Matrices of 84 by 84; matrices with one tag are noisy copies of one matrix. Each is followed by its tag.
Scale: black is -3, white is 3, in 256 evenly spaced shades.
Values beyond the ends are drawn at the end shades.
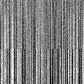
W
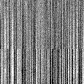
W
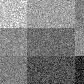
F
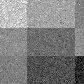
F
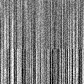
W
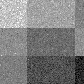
F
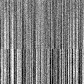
W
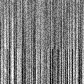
W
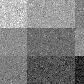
F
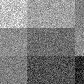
F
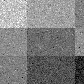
F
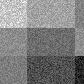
F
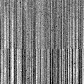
W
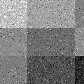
F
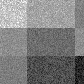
F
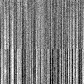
W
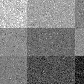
F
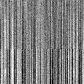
W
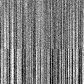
W
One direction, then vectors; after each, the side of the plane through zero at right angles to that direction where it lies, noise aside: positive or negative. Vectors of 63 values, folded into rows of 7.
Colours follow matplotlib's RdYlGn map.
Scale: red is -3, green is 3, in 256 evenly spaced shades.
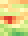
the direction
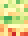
negative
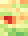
positive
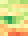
negative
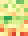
negative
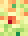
positive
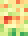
positive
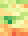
negative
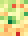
negative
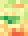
negative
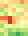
positive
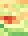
positive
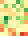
negative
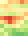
positive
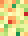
positive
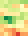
negative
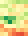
negative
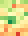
negative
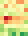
positive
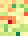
positive
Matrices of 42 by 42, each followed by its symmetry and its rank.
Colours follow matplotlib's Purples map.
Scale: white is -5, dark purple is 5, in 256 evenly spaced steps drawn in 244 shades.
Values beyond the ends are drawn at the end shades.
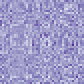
neither, rank five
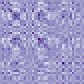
symmetric, rank three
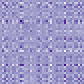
symmetric, rank three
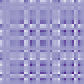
symmetric, rank one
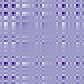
symmetric, rank one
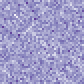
symmetric, full rank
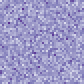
symmetric, full rank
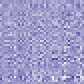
neither, rank five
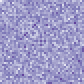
symmetric, full rank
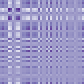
symmetric, rank one
